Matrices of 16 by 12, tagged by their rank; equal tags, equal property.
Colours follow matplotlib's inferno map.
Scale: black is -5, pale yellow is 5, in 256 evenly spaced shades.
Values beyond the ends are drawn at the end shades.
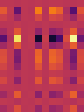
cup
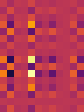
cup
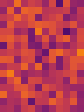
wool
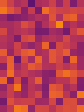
wool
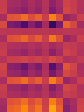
cup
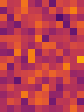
wool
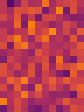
wool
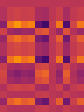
cup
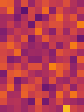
wool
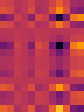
cup
